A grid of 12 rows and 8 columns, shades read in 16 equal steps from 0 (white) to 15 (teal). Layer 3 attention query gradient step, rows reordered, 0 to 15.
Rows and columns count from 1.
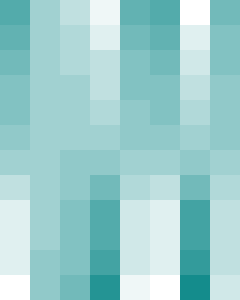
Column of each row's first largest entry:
1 1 1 1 1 1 3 4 7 7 7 7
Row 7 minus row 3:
-3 0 2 3 -2 -3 4 -2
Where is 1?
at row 1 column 4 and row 12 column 5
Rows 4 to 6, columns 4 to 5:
4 8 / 5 7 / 6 7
